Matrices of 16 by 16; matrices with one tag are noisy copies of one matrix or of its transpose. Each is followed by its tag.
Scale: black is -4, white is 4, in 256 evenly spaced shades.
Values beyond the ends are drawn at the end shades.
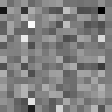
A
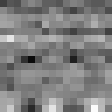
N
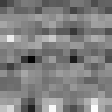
N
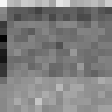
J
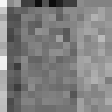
J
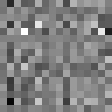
A
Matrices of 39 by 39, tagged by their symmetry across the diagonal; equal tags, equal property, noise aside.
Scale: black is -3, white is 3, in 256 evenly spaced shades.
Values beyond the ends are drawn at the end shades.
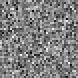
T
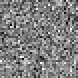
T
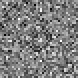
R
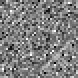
R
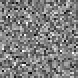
T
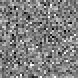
T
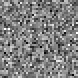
T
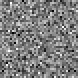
T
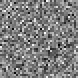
R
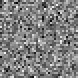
T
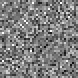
R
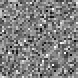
R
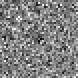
R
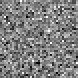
T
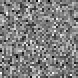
T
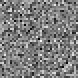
R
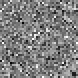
R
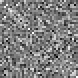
R
